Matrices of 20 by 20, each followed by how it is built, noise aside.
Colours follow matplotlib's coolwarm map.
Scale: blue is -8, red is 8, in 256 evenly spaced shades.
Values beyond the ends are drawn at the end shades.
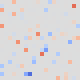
sparse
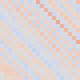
Toeplitz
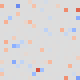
sparse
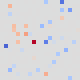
sparse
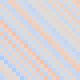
Toeplitz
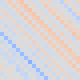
Toeplitz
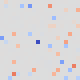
sparse
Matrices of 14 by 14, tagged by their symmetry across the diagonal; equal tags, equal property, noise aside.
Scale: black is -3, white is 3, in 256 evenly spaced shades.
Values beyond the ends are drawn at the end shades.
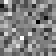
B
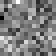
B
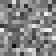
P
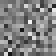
B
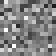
P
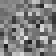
B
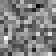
B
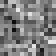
B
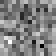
P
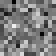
P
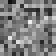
P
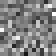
P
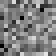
P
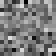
P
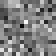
B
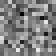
P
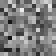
B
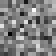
B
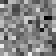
P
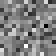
B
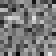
P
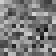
P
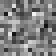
B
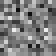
B
